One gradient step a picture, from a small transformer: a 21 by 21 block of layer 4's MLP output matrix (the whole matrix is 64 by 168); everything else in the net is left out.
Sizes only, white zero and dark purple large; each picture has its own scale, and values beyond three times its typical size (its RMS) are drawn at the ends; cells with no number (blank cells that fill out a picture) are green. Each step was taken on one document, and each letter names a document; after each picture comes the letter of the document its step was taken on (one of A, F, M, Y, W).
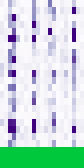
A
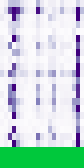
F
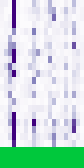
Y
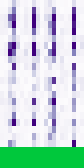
A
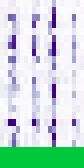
A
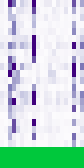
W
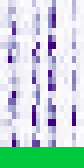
A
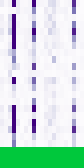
Y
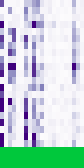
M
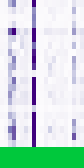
W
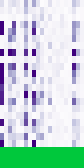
M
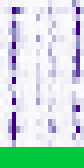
F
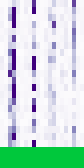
Y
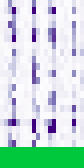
A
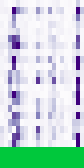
F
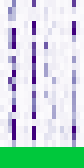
Y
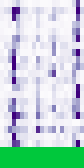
F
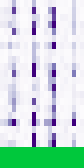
A
